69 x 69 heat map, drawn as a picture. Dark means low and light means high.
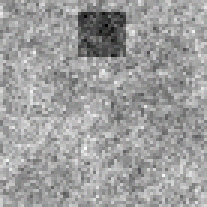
In the top middle lies a patch that is lower than the rest. The top middle is the ninth with the lowest average. There are no regular stripes. The field is mottled with small blotches.
